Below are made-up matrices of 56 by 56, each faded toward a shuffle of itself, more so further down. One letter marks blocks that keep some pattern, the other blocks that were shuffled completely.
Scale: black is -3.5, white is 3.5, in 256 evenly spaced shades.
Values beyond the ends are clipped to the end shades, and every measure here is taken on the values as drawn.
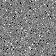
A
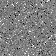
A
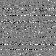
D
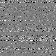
D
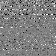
D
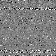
D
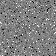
A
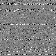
D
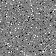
A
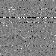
D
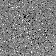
A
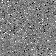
A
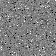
A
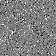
A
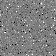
A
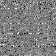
D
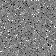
A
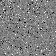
A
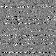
D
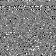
D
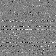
D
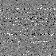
D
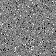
A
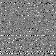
D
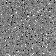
A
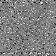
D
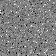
A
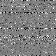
D
